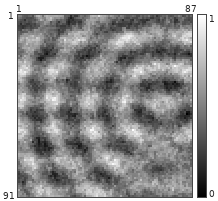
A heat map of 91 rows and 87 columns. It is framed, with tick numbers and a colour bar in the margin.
Rings spread out from the middle right. No seam splits the table. On average the colour sits 50% of the way up the scale. No overall slope runs across the table. The histogram is bell-shaped. Horizontal stripes repeat 6 times down the table.
